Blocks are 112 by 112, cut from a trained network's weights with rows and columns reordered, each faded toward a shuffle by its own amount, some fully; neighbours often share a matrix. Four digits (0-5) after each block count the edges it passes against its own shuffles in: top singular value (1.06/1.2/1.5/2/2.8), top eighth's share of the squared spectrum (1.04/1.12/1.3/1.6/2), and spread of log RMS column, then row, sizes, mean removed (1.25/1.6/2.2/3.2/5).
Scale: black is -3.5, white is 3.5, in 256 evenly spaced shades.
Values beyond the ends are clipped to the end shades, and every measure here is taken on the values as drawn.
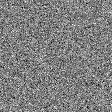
1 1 0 0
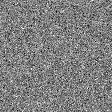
0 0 0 0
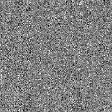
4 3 3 1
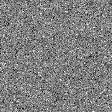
2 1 1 0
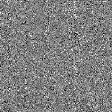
3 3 3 0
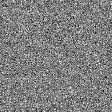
2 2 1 1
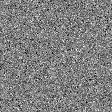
0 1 0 0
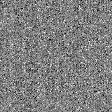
2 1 0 1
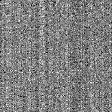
4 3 0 3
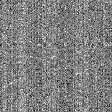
4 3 0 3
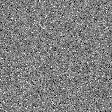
0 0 0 0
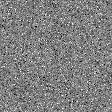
0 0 0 0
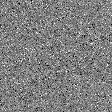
0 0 0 0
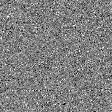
1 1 0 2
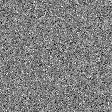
0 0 0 0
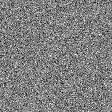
1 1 0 0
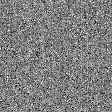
1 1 0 0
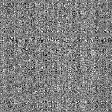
3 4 1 3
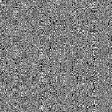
4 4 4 1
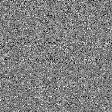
2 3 0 3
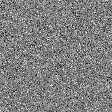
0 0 0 1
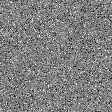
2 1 0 0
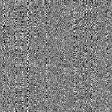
4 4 4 2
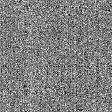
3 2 0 2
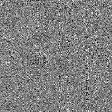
3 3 3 0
